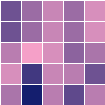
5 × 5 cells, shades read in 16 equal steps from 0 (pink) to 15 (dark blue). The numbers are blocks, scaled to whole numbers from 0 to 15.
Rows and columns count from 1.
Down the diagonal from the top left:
9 6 2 4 4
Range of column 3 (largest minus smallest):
2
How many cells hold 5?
2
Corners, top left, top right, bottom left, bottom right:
9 2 5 4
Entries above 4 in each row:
3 3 2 2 3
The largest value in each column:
9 15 4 10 9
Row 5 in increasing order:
4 4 5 10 15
